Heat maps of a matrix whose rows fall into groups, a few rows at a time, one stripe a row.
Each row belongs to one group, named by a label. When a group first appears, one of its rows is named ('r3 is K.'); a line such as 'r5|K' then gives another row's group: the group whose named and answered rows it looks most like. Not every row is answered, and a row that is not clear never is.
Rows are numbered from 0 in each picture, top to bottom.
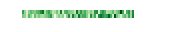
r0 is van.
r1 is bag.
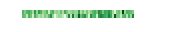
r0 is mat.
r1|bag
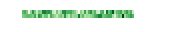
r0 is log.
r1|mat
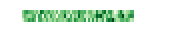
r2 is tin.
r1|mat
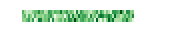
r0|van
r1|bag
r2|tin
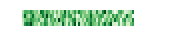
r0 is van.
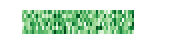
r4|mat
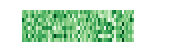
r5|mat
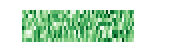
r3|bag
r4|tin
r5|van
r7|mat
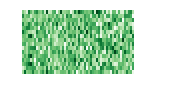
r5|tin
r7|mat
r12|tin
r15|log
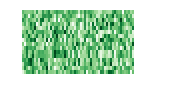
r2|van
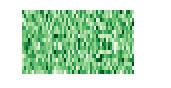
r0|van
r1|log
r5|mat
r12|mat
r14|log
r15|bag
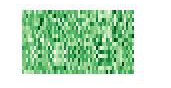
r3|log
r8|mat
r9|tin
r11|tin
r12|bag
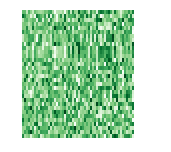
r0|bag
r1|tin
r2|mat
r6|tin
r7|tin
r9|bag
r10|bag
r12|mat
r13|log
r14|bag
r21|van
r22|log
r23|mat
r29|tin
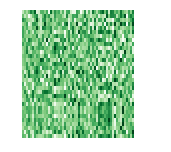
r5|bag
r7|log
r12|van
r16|log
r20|log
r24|mat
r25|mat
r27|mat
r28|mat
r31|bag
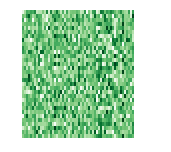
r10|van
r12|mat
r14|bag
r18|tin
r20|van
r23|mat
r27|mat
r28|bag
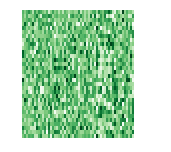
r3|log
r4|tin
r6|bag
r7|tin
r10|tin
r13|tin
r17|van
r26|mat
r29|tin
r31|tin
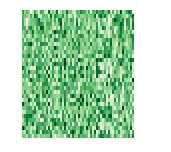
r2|van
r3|van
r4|van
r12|mat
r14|tin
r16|tin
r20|log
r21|tin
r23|tin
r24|mat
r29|tin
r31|bag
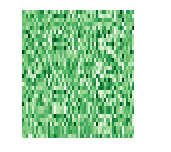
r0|van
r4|van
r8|tin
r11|mat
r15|log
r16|tin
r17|mat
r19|bag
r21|tin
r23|van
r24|bag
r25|bag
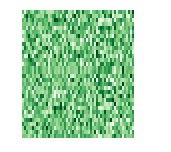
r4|bag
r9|log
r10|tin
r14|mat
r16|tin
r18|mat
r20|bag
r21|van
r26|van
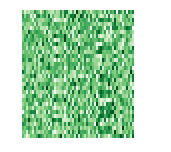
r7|log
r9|bag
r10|mat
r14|log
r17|bag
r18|tin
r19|log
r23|tin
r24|bag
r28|tin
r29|mat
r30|bag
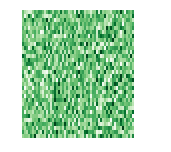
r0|van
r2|log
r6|bag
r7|log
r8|tin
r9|log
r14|log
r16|van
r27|van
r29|mat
